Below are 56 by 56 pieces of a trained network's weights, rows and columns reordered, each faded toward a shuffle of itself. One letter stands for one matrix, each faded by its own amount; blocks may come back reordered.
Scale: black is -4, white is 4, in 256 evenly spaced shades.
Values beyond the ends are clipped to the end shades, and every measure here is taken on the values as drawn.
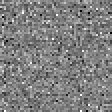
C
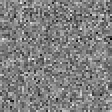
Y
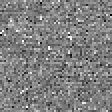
C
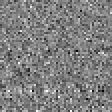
Y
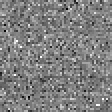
C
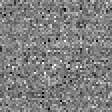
C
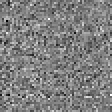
Y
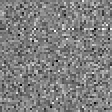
Y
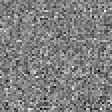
Y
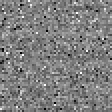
C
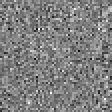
Y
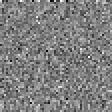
Y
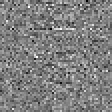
Y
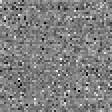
C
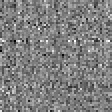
Y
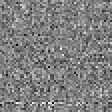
Y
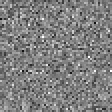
Y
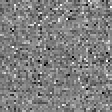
C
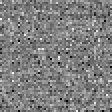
C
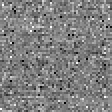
C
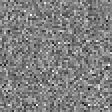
Y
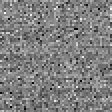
C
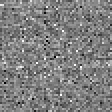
C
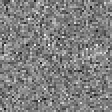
Y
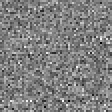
Y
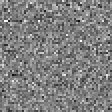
Y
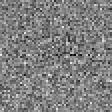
Y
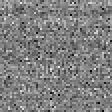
C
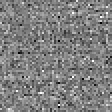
C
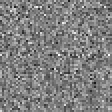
Y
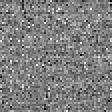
C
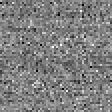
C
